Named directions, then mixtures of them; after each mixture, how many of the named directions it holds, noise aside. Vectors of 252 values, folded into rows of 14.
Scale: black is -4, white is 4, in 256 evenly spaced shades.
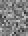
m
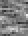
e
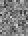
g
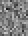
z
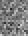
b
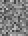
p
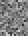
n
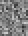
one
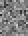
one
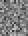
one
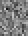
one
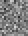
two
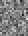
one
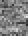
two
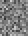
one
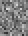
one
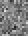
two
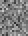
one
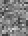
two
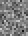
two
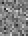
two
